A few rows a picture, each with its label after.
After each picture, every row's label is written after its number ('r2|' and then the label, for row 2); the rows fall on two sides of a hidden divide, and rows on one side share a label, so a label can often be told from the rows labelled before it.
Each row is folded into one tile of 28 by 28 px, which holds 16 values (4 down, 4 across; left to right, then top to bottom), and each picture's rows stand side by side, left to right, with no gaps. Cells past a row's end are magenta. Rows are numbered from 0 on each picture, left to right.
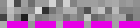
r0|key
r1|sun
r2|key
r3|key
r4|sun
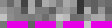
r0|sun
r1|sun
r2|sun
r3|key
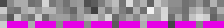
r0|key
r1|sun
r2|sun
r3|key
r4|sun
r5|sun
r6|sun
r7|sun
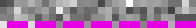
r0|key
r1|key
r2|sun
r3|key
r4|sun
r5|sun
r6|key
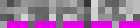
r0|key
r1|sun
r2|sun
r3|sun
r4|key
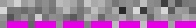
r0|sun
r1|sun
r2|sun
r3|sun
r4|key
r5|key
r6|key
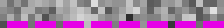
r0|sun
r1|sun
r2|sun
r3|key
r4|sun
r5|key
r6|sun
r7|key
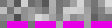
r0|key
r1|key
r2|key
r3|key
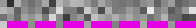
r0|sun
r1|sun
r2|sun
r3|sun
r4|key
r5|key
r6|key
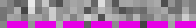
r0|key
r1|sun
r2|key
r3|sun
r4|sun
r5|sun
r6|key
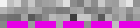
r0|sun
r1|sun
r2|sun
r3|sun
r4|sun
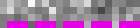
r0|sun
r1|sun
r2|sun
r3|sun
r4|key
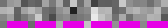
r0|sun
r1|sun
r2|sun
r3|key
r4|key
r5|key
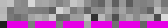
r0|sun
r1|sun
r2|sun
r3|key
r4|key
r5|sun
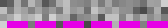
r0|key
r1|sun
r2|sun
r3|sun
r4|key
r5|key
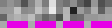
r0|key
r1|key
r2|sun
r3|key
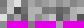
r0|sun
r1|sun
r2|key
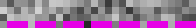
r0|sun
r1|key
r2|sun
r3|sun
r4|sun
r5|sun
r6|key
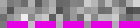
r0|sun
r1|key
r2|key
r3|sun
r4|sun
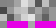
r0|key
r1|sun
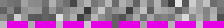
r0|key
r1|key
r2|key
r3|key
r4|sun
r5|sun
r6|key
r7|key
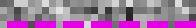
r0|sun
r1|sun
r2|sun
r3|key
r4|sun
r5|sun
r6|key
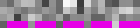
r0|sun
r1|key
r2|sun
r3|sun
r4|key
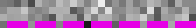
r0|key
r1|key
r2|sun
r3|sun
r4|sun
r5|sun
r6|key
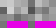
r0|sun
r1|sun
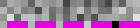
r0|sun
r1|key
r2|key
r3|key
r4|sun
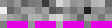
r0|sun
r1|key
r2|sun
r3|sun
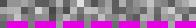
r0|key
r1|key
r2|key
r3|key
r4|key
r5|sun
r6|sun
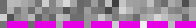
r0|sun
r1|sun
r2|sun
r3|key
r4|key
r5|key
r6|key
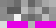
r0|key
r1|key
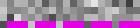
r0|sun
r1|key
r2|key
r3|sun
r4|key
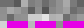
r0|key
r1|key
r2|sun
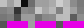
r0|sun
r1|key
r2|sun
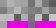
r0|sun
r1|sun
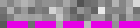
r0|sun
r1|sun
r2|sun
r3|key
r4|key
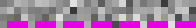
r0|sun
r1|sun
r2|sun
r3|key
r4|sun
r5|key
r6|key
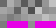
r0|sun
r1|key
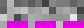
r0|key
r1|key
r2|key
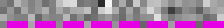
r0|sun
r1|key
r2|sun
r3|key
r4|key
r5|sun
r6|key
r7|sun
